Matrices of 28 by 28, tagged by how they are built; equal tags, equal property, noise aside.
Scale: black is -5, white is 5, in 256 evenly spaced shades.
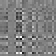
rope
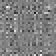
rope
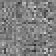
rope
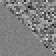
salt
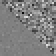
salt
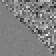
salt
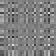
rope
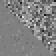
salt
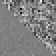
salt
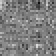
rope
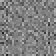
rope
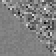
salt
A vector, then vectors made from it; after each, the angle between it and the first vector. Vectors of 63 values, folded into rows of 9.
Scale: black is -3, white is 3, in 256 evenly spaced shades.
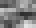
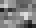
nearly opposite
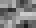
nearly opposite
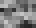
nearly opposite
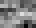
nearly opposite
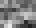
nearly opposite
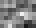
nearly opposite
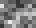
partly opposed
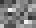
partly aligned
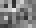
partly aligned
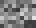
partly opposed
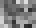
orthogonal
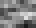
nearly opposite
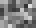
partly opposed
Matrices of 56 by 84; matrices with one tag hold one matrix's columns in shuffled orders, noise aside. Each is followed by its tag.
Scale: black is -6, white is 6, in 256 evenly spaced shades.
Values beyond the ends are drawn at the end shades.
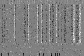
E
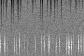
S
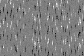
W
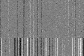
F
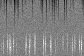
S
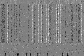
E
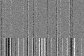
F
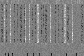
E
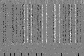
E
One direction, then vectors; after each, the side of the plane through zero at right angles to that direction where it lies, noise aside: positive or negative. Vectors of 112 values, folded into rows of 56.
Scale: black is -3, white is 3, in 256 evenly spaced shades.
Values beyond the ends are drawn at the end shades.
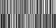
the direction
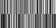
positive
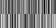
negative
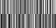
positive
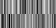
positive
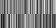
positive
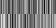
negative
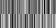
negative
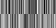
negative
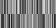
positive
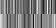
negative
